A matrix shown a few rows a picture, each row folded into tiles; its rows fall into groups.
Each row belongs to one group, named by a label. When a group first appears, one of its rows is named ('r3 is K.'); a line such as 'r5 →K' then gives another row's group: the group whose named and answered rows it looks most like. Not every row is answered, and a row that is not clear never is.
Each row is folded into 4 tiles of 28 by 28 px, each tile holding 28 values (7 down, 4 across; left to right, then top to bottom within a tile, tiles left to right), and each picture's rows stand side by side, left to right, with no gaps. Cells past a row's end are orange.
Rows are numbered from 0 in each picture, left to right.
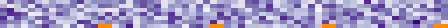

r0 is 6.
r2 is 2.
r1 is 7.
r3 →2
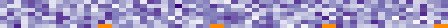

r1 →7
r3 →2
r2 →6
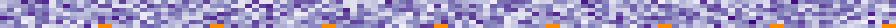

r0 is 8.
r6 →2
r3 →6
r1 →6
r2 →6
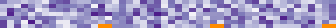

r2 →2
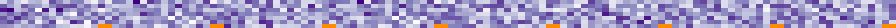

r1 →7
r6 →2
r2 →2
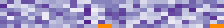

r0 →2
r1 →6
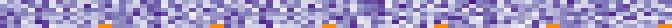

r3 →8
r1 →8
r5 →8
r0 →2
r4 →8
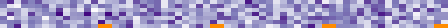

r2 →7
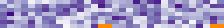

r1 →8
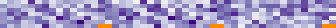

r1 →2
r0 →2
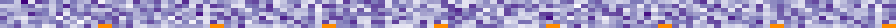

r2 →2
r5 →7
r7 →2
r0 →7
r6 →2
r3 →8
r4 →6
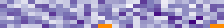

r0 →2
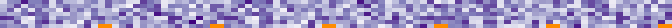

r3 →7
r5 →7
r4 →8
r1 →7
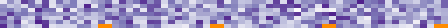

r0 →2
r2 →6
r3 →8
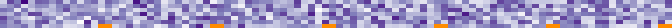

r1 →7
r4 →6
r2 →2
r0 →8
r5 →8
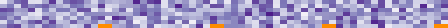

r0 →6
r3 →2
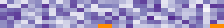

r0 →6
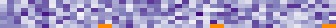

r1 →8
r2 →6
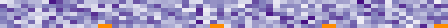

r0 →6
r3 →7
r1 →2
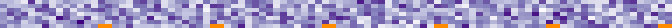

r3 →8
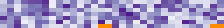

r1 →6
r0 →8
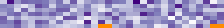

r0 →8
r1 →7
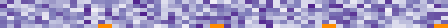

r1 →7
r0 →2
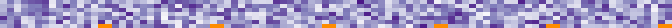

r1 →6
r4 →6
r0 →8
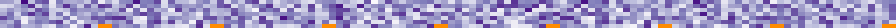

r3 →6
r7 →2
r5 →8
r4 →6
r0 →7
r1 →8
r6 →7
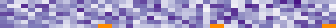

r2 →6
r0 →6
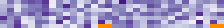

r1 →8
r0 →8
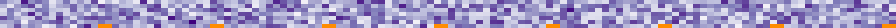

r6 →6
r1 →2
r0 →7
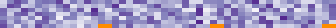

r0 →8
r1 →2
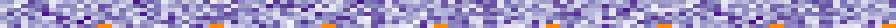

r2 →6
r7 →8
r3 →8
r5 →6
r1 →7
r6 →7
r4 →8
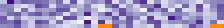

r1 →2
